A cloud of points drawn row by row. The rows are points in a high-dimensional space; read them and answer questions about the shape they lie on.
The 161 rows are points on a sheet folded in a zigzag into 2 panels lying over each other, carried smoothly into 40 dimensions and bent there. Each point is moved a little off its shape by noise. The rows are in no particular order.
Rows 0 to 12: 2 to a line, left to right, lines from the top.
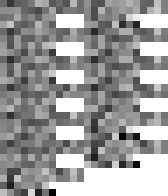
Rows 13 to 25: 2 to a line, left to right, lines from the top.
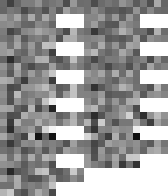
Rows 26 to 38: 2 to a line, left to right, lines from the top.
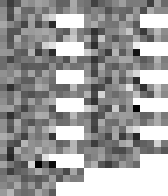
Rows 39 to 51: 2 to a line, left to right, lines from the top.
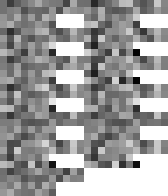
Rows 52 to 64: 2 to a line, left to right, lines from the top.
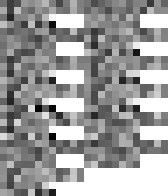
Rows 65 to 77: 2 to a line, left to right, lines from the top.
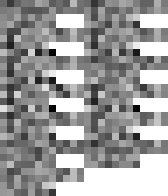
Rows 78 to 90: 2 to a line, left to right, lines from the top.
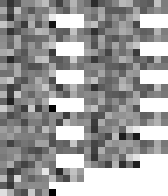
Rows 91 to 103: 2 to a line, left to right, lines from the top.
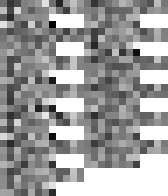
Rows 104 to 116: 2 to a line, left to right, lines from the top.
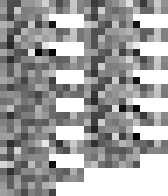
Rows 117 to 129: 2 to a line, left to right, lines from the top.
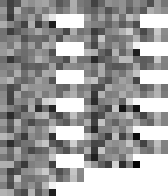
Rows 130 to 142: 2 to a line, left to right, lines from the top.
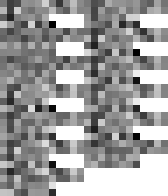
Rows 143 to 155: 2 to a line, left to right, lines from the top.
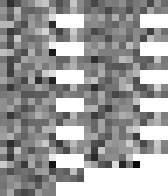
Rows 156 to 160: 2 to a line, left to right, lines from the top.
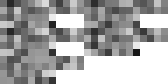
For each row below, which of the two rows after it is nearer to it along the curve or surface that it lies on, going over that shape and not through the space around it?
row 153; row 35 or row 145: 35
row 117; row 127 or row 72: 72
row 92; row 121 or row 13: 121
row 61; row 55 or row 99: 99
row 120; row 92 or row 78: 92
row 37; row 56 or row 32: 32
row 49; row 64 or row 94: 64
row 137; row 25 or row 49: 49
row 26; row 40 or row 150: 150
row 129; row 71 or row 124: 71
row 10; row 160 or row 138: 138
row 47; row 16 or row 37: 37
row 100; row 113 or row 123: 123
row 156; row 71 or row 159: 71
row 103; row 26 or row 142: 142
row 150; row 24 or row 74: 24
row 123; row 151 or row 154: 154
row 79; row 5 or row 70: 70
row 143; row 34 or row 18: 34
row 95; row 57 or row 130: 130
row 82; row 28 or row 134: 134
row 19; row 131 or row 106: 106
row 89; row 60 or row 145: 60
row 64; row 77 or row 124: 77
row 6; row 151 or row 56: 151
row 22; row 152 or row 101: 101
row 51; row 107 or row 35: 107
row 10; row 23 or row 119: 23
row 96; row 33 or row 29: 29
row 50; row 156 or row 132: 156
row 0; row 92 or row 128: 92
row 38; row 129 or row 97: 129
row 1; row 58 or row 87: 58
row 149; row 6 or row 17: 17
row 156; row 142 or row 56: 142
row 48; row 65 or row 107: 65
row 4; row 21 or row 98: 21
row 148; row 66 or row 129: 129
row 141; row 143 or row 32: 143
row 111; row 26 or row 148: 26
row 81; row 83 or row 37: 37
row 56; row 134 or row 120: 120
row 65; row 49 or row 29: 29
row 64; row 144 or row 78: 78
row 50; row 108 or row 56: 56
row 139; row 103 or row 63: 103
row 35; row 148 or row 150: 150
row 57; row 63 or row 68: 68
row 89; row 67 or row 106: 67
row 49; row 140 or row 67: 140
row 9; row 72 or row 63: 72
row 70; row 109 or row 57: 109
